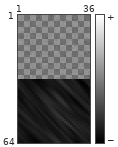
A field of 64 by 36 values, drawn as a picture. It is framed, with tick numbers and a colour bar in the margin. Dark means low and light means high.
The table splits into 2 rows of 1 panel. Panel 1,1: middling, checkered. Panel 2,1: very low, slanting down to the right, faint in contrast.
